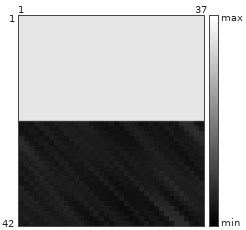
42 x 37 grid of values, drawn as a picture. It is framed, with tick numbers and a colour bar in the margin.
It is made of 2 by 1 panels. Panel 1,1: very high, flat. Panel 2,1: very low, slanting down to the right, faint in contrast.
